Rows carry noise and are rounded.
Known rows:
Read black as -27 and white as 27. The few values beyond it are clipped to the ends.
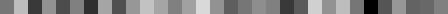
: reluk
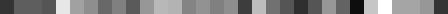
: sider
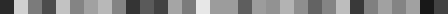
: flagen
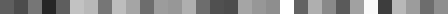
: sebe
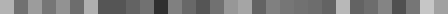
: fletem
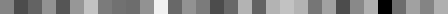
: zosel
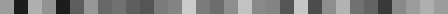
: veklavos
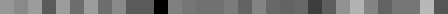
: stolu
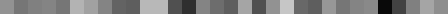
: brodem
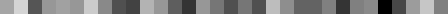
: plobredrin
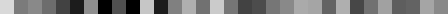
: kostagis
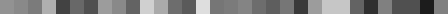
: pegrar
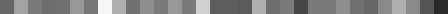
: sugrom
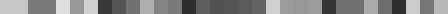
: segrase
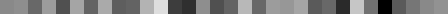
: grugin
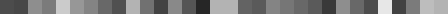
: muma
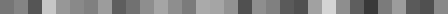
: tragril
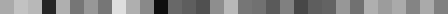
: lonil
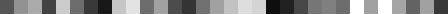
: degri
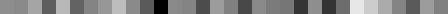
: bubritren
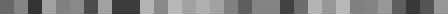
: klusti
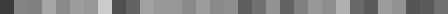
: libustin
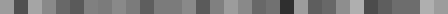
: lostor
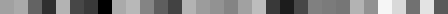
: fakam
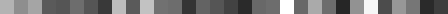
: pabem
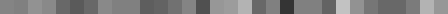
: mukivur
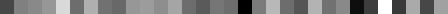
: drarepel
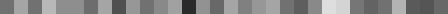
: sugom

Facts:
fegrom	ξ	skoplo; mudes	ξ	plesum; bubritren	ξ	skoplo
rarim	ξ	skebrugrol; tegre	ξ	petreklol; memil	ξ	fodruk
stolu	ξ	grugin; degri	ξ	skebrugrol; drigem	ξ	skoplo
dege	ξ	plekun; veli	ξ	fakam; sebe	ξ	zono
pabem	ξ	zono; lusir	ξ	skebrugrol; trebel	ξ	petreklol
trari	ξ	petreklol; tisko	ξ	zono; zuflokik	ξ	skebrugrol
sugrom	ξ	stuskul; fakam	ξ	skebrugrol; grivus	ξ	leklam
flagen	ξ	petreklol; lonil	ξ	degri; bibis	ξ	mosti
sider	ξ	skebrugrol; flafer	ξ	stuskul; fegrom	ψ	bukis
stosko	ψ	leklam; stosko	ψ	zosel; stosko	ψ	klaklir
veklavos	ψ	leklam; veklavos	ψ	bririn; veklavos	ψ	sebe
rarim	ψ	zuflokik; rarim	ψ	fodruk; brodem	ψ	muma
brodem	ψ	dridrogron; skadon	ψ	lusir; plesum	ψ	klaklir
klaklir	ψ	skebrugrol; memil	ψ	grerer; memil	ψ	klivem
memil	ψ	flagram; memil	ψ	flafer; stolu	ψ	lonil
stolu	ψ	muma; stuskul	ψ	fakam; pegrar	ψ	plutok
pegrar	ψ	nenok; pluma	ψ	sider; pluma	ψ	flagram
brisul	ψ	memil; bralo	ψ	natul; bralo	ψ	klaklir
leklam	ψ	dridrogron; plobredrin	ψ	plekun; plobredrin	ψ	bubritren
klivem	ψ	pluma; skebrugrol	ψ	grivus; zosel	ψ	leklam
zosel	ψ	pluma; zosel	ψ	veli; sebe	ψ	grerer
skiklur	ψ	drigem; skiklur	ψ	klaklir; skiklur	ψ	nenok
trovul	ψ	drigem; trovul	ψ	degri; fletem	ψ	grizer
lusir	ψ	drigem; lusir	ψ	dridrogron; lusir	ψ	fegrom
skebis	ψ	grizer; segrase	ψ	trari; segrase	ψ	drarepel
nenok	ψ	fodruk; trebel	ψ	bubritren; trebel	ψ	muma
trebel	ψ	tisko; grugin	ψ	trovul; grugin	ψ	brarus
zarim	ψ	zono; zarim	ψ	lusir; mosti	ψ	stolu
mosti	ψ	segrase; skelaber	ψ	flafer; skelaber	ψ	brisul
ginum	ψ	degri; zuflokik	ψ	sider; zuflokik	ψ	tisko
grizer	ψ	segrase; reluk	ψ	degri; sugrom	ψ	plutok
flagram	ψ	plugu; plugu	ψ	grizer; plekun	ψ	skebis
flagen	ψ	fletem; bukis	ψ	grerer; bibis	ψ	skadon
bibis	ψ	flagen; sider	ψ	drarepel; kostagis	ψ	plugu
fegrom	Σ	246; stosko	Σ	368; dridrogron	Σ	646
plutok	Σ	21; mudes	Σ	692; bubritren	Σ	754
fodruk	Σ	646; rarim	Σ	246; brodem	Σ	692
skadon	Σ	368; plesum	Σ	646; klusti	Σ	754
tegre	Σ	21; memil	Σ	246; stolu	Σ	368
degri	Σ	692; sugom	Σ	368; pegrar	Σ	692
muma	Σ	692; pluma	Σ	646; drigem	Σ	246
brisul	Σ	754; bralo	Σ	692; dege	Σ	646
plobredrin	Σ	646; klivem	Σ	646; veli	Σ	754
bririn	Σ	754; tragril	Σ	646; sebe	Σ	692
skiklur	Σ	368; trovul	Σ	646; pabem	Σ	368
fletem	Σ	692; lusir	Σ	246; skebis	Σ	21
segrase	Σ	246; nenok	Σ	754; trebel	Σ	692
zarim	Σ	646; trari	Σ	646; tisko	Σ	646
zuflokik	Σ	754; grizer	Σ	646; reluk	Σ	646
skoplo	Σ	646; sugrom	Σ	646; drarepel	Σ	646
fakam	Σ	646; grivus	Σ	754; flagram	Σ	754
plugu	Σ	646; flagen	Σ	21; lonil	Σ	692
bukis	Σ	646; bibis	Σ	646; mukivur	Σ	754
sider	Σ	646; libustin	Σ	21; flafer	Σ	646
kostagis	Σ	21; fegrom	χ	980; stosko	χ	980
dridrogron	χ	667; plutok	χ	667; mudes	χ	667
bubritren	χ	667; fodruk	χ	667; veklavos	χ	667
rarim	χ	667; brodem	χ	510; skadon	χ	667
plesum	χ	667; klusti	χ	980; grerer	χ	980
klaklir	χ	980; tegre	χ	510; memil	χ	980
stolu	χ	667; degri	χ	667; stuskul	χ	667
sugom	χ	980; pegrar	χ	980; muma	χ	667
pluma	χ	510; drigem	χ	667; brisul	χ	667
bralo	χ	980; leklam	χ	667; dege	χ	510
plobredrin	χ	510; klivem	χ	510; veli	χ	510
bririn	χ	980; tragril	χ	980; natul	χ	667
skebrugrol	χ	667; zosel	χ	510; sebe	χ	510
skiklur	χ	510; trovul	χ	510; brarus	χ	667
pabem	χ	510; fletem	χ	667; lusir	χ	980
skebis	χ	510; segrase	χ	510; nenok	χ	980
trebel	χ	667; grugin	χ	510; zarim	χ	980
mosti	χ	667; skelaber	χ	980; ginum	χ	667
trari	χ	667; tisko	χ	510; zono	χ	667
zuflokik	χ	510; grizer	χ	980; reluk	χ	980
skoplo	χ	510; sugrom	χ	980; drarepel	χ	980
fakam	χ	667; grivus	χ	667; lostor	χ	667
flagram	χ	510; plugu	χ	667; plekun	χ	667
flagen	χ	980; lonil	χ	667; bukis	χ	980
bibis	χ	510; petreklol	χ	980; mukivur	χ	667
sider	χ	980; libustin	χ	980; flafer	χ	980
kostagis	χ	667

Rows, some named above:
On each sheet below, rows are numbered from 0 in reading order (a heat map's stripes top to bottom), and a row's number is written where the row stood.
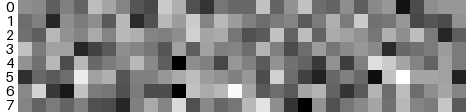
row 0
brodem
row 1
klusti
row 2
fegrom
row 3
plesum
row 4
bubritren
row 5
sider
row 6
trari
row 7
skebrugrol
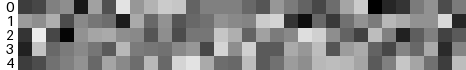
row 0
bralo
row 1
rarim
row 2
tegre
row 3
petreklol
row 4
grerer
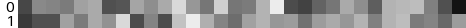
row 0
lusir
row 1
bririn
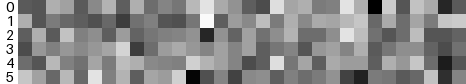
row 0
memil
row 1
brisul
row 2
sugom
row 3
libustin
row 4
fegrom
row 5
trovul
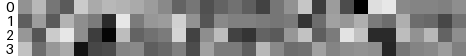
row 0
tisko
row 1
nenok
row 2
zarim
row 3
plesum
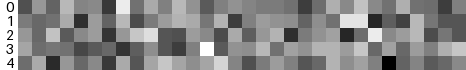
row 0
nenok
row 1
stosko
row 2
drigem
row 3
brisul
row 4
reluk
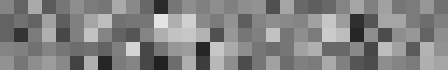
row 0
mudes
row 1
bukis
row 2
skelaber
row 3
dridrogron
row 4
plugu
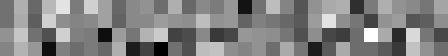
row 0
grizer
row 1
tragril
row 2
zuflokik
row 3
trebel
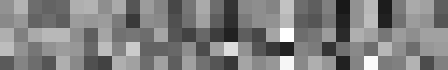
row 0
bibis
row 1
bibis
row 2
skoplo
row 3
fodruk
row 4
veli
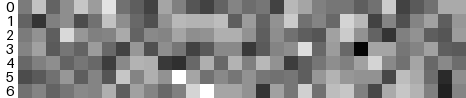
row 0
skebis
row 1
skelaber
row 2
tragril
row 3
dege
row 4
grivus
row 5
klaklir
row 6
flafer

